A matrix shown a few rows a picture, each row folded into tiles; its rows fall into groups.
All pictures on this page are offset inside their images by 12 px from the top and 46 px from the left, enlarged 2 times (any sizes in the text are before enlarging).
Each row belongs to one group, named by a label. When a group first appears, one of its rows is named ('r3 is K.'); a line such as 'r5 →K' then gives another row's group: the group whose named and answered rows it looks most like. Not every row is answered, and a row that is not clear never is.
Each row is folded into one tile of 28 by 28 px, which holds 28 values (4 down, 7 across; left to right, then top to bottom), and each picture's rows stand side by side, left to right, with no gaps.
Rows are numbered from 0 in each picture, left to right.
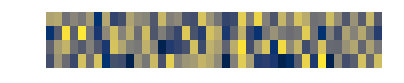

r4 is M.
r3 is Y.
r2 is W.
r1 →M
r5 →M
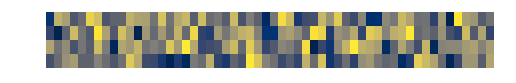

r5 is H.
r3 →M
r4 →H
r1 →Y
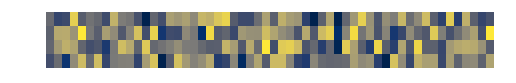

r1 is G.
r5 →Y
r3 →H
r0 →M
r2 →W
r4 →G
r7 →G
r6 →W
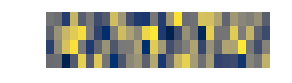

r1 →H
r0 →M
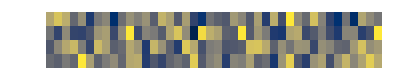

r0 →H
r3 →Y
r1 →Y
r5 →W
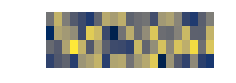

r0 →H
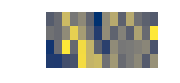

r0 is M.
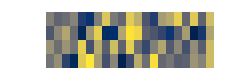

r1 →M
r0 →H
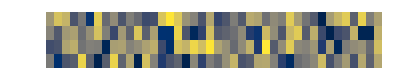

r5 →W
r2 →H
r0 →H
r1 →G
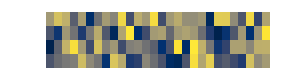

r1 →W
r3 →H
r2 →M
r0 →H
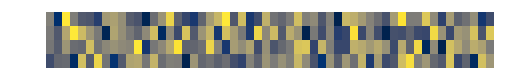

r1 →H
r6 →W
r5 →Y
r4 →Y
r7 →G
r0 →M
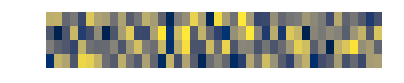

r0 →W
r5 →G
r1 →W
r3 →M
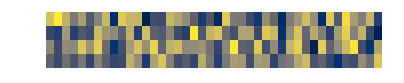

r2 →G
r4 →Y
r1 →Y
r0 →H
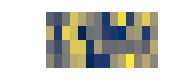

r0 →Y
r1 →W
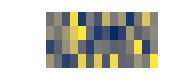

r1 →W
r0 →M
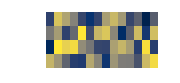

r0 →G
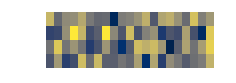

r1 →Y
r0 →M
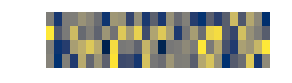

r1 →G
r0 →Y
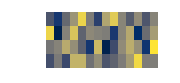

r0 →Y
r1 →H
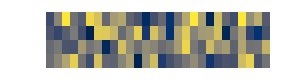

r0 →W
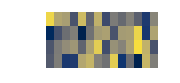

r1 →G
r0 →H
